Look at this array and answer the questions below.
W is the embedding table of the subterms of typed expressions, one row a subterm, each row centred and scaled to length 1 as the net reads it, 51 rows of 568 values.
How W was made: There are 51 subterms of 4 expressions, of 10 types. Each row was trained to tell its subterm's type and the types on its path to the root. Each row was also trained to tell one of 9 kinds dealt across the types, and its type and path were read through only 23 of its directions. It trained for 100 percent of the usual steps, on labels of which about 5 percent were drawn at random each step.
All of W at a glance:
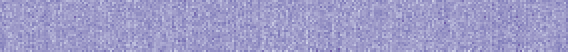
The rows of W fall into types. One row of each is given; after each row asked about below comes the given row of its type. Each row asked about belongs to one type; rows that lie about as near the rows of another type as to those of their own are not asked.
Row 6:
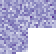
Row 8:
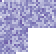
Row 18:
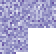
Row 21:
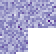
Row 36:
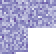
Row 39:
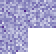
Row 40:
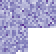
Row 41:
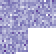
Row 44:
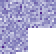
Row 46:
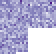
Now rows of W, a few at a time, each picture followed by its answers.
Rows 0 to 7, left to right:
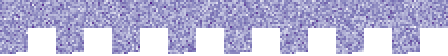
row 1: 21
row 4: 36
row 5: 41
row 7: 41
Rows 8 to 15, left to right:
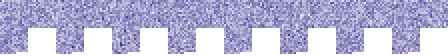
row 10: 41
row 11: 46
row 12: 39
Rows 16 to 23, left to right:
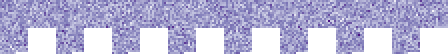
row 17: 8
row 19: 39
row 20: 44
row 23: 36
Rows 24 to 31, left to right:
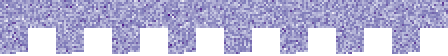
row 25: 46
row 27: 44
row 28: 39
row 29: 44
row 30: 18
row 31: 8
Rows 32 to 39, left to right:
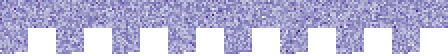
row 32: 18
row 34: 18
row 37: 36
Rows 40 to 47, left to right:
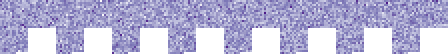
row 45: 46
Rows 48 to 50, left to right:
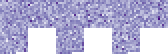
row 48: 18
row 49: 36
